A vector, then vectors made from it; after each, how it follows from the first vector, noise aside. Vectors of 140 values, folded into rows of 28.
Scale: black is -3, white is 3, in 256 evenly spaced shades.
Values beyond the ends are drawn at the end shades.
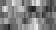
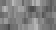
shrunk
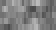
shrunk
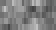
shrunk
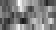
reversed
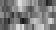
reversed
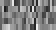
sign-scrambled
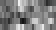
reversed
